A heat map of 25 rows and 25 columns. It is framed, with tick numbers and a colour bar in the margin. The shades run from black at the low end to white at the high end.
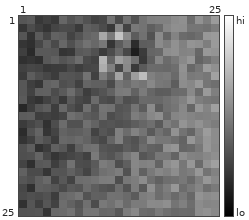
No regular stripes run through it. The field climbs toward the right. The texture is fine-grained noise. An odd patch, rougher than its surroundings, sits in the top middle.
